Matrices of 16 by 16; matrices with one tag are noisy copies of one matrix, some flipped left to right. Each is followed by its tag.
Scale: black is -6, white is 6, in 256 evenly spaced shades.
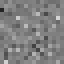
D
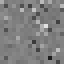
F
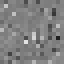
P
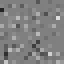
D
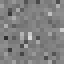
P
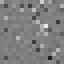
F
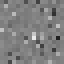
P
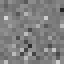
D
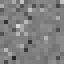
F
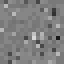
P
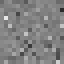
D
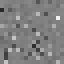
D
